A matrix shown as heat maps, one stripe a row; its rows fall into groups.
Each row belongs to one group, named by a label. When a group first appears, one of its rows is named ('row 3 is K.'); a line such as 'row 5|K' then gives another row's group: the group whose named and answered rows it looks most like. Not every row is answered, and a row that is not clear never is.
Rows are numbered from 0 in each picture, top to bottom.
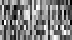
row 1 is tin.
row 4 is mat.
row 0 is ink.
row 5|tin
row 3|tin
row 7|tin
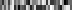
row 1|mat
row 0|ink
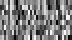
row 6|mat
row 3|mat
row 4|ink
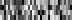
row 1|ink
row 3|tin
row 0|tin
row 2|mat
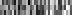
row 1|mat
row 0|tin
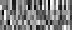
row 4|ink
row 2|mat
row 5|mat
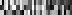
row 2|tin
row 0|ink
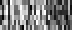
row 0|ink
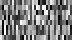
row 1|ink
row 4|ink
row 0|mat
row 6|mat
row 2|mat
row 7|tin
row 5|mat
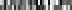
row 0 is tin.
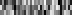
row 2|mat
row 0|tin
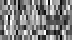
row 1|mat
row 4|ink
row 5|mat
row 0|tin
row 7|mat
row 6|ink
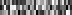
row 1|ink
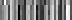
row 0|mat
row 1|mat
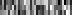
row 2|mat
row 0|tin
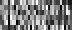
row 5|tin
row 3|ink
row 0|ink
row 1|tin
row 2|mat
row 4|ink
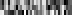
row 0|ink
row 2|tin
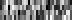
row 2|mat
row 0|ink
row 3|mat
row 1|ink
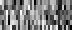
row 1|tin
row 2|ink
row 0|tin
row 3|ink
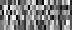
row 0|mat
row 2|mat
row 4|mat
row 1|ink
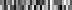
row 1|tin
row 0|mat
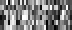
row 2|ink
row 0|ink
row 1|tin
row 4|ink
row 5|ink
